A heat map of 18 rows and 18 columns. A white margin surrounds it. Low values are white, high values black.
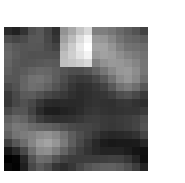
Odd patch: lower, in the top middle. Ninth with the lowest average: top middle. Roughest part: top middle. Odd rows or columns: none. Histogram: skewed, a long tail of low values.
